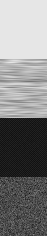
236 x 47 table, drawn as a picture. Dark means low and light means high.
The table splits into 4 rows of 1 panel. Panel 1,1: very high, flat. Panel 2,1: high, streaked across. Panel 3,1: very low, checkered, faint in contrast. Panel 4,1: low, fine-grained.
